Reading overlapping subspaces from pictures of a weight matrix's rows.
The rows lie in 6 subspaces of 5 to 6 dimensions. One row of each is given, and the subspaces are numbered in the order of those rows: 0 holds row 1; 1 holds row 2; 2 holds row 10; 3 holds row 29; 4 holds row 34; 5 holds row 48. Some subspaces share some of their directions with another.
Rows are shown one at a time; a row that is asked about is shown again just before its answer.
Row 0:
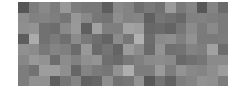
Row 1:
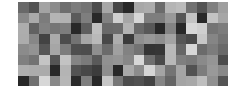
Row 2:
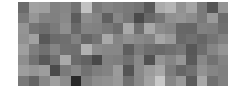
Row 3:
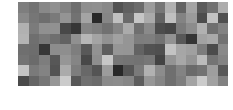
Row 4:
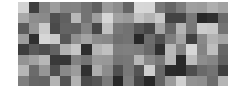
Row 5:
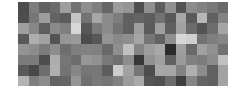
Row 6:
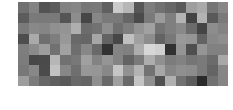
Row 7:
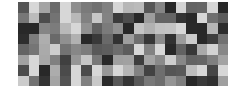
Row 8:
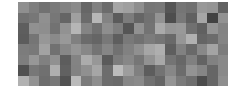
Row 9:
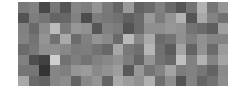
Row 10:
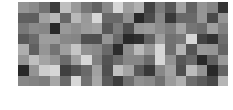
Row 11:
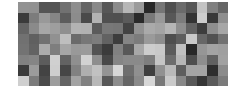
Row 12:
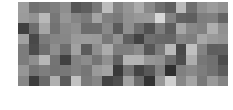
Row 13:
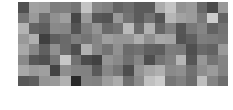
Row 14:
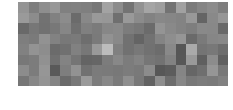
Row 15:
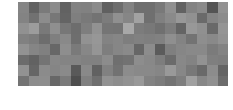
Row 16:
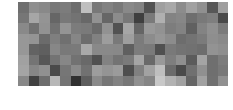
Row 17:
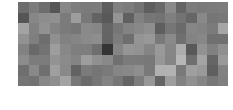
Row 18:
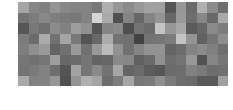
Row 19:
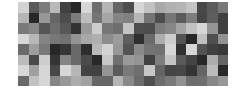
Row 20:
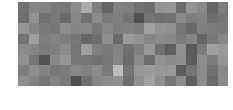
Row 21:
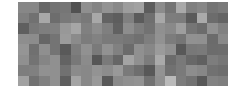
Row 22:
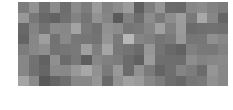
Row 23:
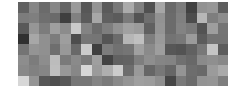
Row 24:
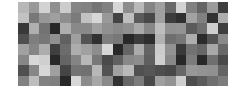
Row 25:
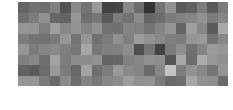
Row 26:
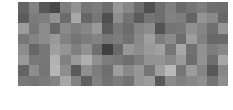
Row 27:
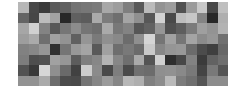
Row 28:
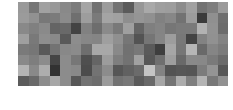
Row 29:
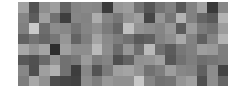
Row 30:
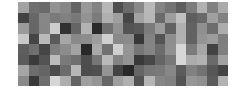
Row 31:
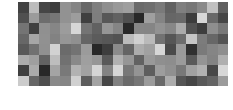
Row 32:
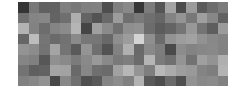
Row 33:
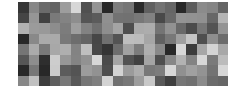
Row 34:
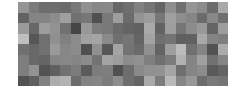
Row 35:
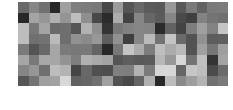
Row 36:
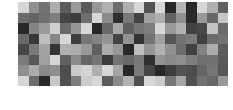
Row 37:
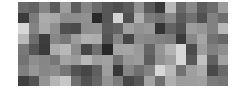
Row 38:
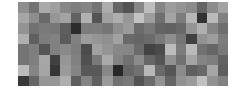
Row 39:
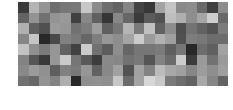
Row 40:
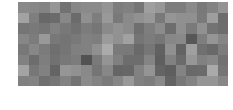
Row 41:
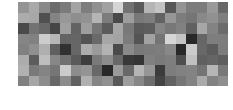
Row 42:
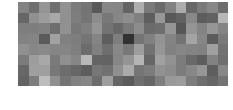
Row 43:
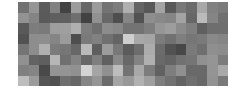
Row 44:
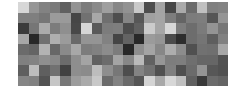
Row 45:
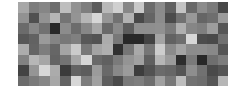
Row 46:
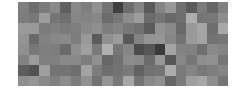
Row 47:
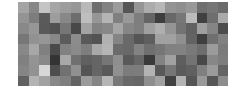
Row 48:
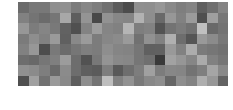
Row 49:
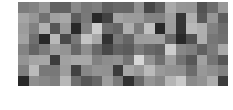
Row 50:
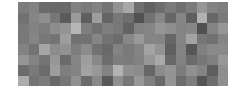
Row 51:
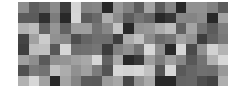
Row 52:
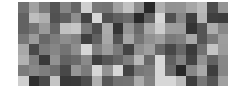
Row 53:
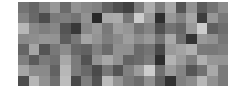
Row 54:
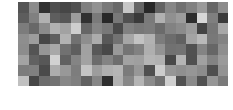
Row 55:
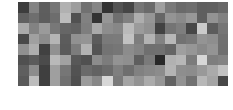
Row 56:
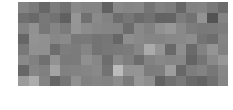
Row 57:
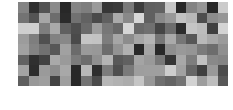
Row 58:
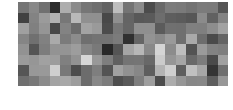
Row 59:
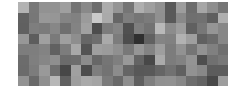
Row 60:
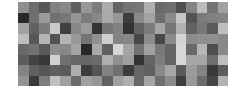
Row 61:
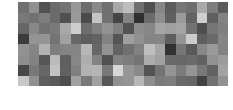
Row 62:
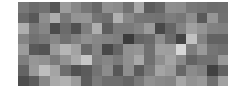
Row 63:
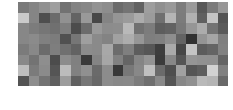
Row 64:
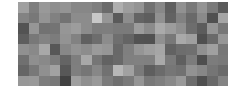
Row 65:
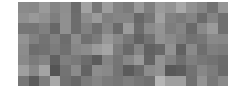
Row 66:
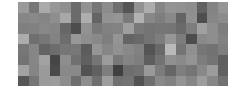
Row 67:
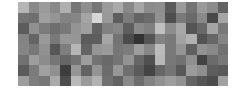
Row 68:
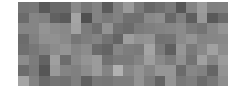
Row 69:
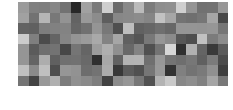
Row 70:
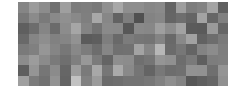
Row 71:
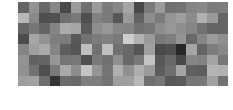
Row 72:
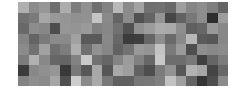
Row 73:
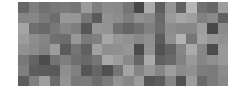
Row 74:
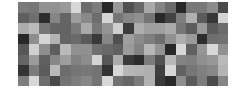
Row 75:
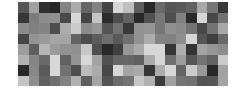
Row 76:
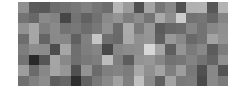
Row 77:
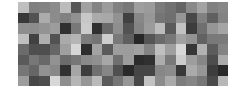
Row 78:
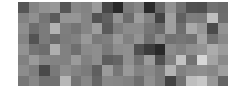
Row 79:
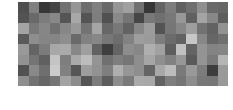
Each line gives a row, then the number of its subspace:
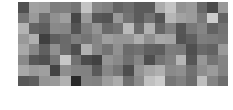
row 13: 1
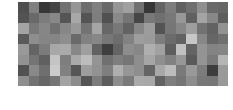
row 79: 2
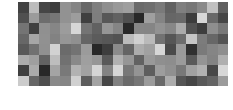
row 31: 3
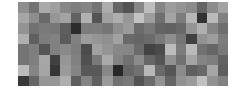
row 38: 5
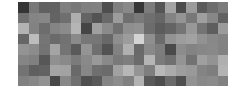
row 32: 4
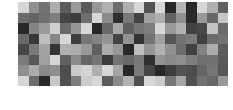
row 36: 4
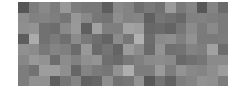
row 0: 4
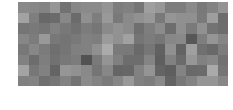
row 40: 0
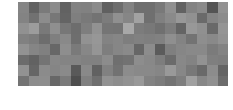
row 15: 3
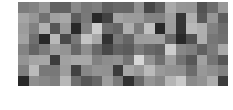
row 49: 4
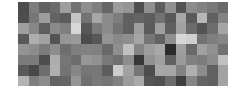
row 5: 4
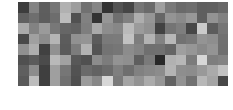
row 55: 5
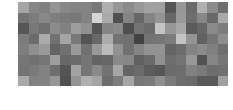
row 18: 0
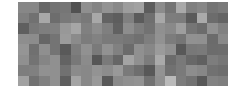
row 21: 5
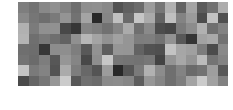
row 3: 0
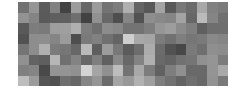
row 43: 4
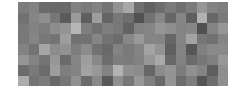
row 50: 5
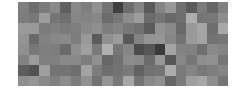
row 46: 3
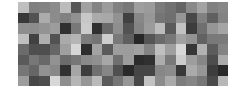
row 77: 0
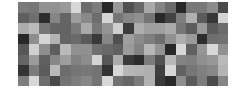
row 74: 5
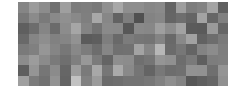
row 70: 3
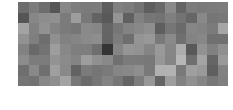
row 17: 2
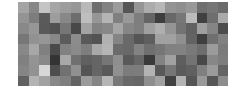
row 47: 1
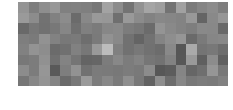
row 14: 0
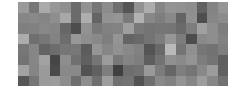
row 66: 2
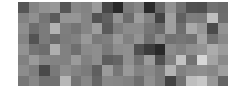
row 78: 3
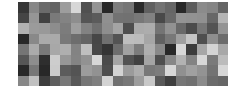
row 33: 5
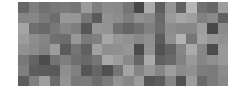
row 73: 4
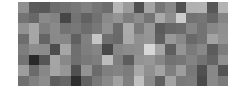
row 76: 3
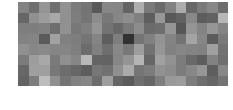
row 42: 0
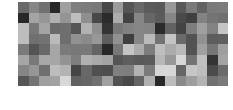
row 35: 2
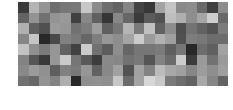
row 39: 1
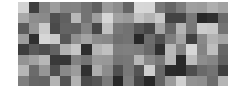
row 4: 1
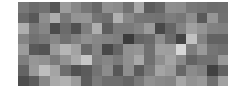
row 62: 2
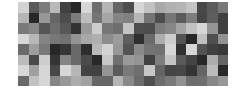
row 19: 5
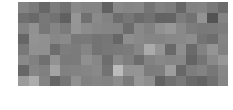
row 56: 5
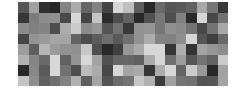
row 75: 2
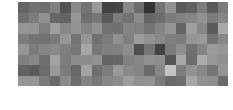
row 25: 3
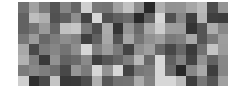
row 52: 1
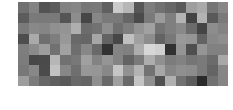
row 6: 3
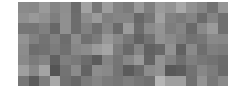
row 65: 1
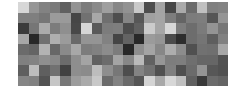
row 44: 4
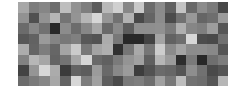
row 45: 2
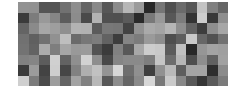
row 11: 4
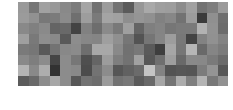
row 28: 1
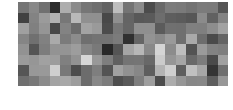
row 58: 2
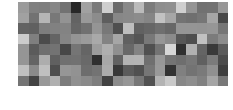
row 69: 5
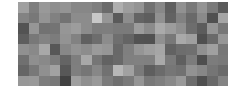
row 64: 3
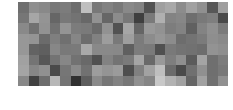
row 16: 1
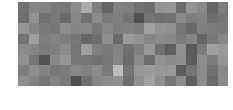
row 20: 1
